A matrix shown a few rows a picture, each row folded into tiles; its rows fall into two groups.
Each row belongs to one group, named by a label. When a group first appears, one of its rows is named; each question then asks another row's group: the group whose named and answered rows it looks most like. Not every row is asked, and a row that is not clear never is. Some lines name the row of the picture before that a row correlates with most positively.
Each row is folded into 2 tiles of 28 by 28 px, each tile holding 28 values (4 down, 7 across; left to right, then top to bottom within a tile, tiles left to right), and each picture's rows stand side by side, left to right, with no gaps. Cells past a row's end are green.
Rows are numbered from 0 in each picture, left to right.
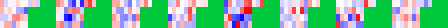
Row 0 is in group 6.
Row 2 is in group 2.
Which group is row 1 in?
2
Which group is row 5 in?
2
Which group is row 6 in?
2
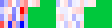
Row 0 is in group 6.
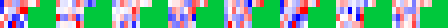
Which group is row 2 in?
6
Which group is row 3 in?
6
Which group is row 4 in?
2
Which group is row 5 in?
6
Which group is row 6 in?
2
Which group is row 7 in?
6
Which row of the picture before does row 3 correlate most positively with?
0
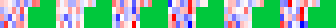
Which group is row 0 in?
2
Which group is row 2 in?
6
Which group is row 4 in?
2
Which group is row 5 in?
6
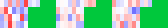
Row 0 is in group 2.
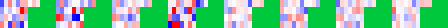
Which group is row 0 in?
6
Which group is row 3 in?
2
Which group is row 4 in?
2
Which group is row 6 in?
6
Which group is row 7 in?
2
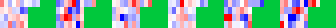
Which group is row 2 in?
6
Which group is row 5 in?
2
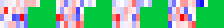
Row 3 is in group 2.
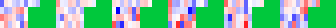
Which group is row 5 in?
6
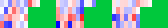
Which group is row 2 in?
6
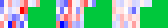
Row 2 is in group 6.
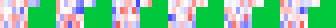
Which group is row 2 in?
2
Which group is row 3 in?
6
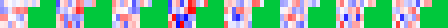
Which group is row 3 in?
6
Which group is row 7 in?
2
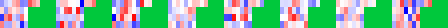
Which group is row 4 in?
6
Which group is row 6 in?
6
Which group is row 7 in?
2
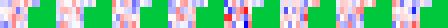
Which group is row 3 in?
2
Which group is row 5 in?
2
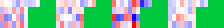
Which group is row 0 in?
2
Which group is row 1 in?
2
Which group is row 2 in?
2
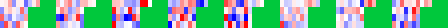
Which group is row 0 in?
2
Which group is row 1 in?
6
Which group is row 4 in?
2
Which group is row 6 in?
2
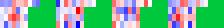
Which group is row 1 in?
6
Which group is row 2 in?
2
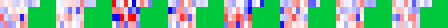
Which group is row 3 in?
2
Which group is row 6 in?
2
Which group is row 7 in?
6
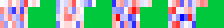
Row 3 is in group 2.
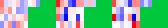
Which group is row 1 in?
2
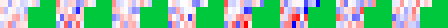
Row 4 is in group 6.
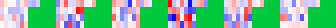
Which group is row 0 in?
2
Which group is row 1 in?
6
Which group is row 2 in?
2
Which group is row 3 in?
6
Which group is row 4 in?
6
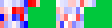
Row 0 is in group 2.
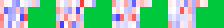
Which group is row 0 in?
2
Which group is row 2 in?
6
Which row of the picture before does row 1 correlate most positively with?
1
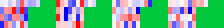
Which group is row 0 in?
2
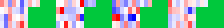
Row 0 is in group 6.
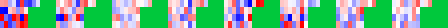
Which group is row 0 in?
2
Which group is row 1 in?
6
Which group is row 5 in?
2
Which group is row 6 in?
6
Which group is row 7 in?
6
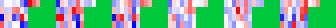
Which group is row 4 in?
2
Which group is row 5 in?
6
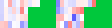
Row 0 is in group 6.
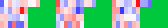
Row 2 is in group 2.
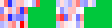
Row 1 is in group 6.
